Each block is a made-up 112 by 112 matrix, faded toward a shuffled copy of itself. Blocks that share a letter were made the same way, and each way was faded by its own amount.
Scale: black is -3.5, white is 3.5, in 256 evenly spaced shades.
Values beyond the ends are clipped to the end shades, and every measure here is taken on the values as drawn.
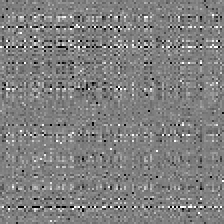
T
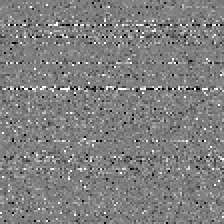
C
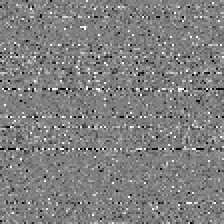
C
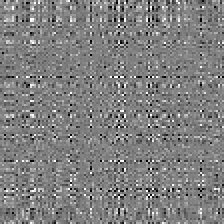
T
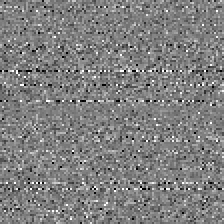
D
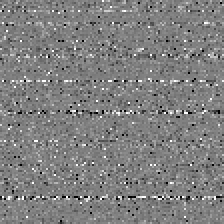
C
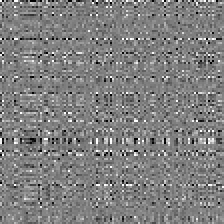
T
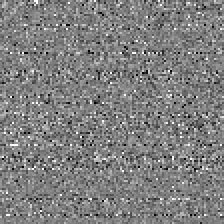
D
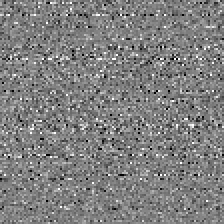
D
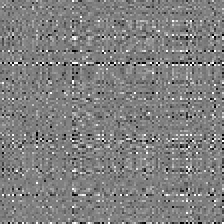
T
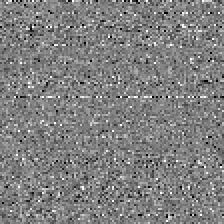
D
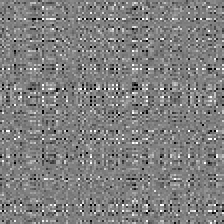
T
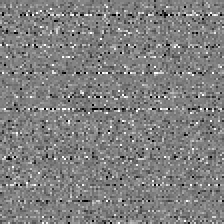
C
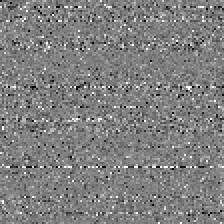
C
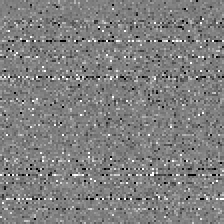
C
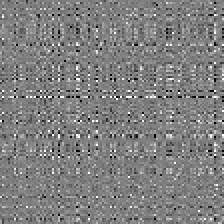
T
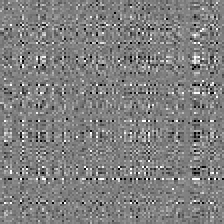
T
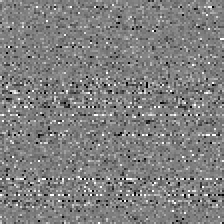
C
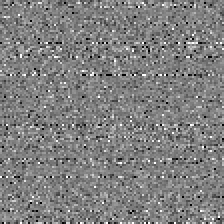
D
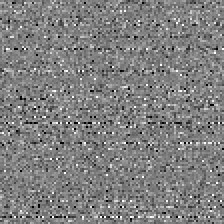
D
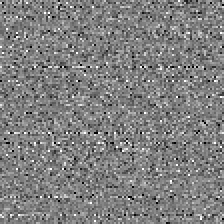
D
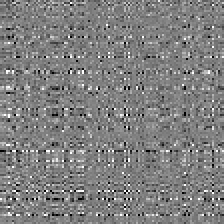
T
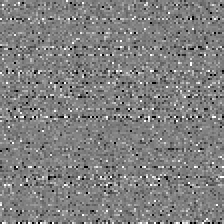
C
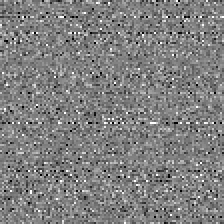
D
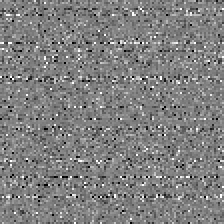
C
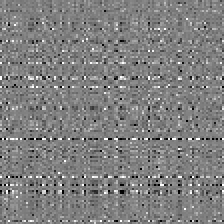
T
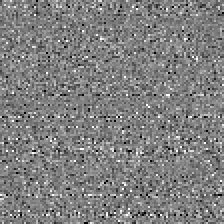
D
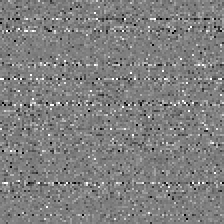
C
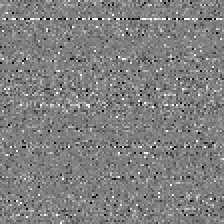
C
